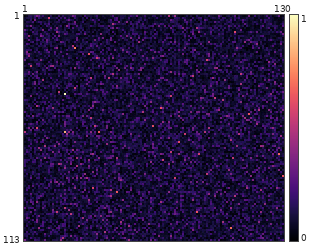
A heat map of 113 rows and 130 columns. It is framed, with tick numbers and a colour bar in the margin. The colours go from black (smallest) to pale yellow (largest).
Overall the values sit about 10% of the way up the scale. There are no regular stripes. Neither half mirrors the other. There is no seam. Most values sit low, with a long tail of high ones. The grain is fine, like static.
